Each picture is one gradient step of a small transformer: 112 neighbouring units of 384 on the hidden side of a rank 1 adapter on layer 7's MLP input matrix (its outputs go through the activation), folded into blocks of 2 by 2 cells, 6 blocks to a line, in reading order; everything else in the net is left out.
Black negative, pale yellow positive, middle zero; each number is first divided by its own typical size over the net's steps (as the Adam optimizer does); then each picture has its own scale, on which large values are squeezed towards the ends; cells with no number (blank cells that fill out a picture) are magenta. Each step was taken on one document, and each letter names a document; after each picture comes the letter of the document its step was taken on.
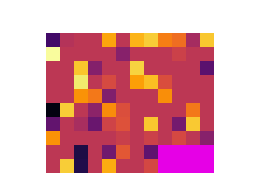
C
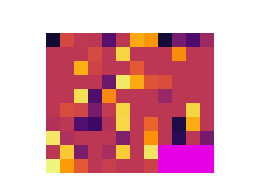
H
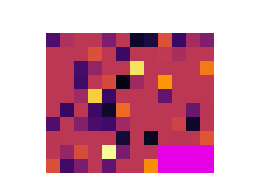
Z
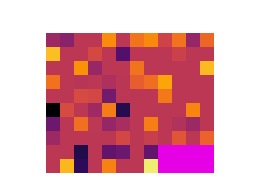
C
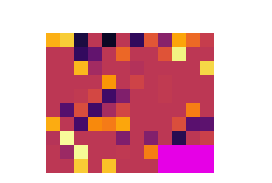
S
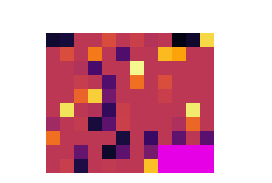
Z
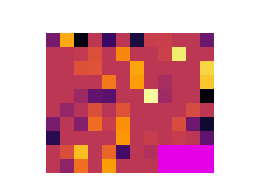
S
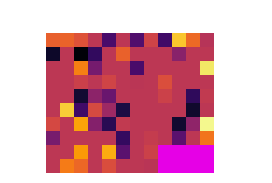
S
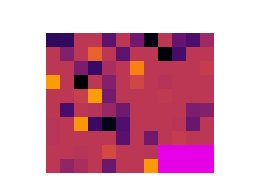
Z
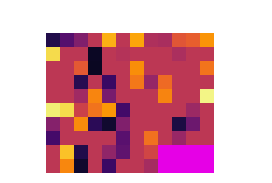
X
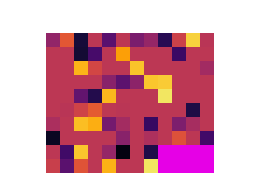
H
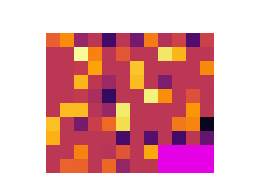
S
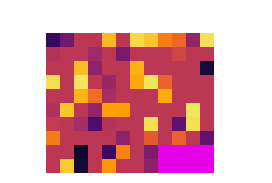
C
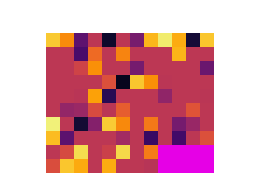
H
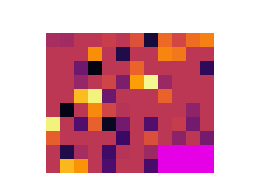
Z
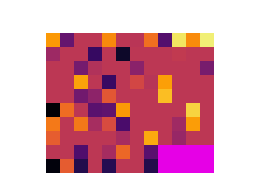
X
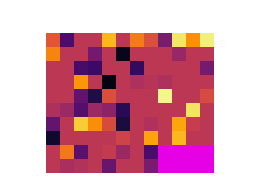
X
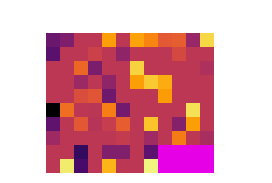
C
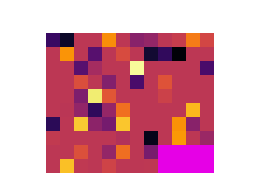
Z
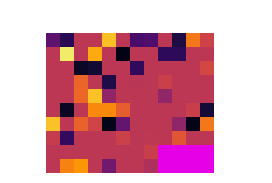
Z
